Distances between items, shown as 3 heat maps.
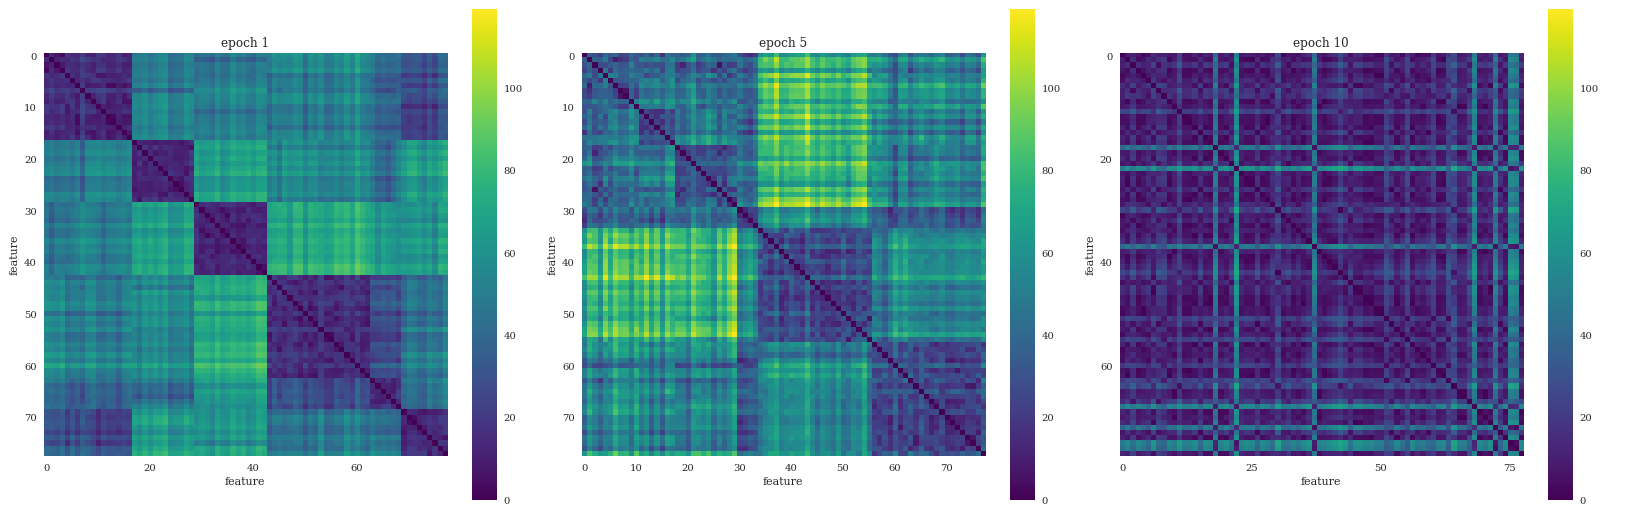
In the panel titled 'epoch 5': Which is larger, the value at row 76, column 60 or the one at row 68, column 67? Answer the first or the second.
the first
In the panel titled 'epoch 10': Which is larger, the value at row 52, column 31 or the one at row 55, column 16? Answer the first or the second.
the second
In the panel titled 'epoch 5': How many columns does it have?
78
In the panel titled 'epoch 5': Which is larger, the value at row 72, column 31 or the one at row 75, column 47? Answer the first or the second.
the second
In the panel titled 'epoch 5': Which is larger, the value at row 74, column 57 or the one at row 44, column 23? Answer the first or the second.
the second
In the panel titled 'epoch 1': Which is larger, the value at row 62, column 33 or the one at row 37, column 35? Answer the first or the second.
the first
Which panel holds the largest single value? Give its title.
epoch 5
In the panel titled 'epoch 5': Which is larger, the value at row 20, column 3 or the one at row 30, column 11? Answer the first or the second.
the second
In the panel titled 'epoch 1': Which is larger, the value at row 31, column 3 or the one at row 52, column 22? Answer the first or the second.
the second
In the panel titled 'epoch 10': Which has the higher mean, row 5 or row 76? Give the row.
76
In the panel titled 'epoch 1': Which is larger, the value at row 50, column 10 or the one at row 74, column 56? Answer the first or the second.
the second
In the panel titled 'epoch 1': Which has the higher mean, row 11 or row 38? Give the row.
38
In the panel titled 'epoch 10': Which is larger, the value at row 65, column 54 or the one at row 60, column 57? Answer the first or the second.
the second
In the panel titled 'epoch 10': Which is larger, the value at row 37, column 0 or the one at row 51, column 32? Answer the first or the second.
the first
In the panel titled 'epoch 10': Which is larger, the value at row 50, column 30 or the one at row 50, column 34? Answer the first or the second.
the first
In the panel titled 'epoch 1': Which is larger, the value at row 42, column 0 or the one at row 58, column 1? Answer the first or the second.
the second
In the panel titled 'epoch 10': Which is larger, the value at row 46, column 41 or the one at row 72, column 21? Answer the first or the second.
the second
